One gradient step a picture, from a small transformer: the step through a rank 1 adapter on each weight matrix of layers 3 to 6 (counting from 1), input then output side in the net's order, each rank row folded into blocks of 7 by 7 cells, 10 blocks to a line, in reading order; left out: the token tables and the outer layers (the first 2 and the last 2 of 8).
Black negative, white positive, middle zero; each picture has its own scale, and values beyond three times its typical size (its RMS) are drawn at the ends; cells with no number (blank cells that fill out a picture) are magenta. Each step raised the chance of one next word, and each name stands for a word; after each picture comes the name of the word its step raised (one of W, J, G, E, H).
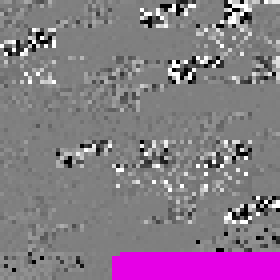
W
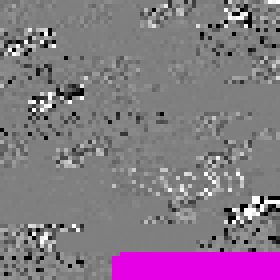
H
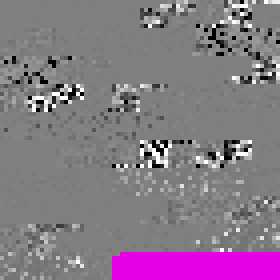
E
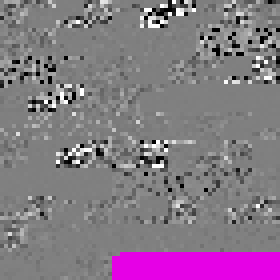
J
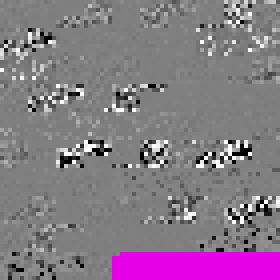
W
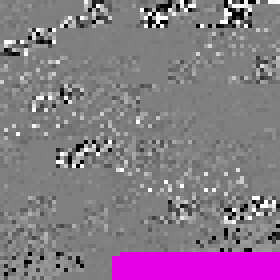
W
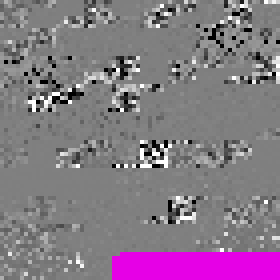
E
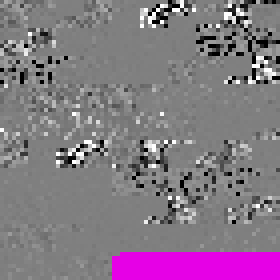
J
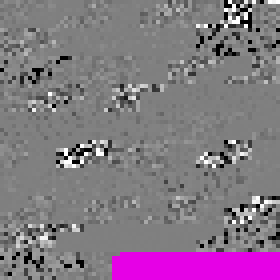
H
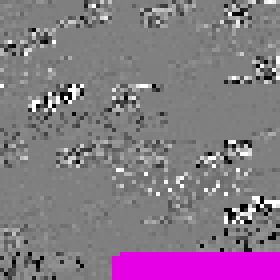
H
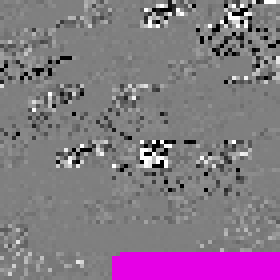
E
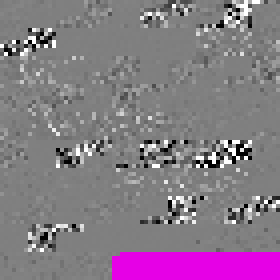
W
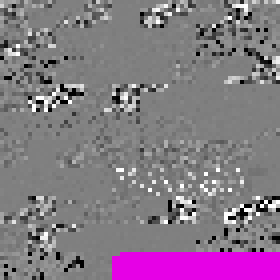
H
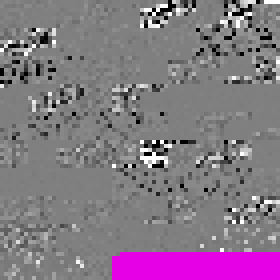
E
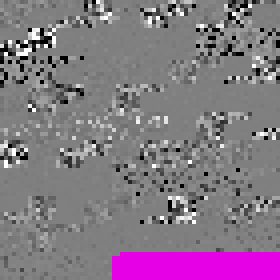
J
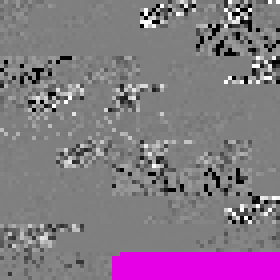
J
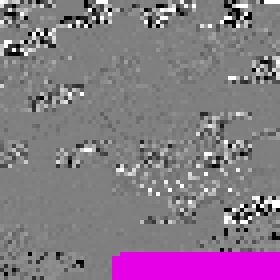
W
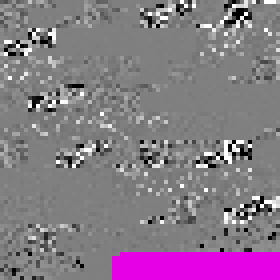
W
